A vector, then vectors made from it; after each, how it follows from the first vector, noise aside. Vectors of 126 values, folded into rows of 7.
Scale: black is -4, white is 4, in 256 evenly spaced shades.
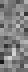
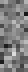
copied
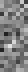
wrapped around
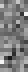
negated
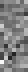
sign-scrambled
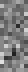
negated
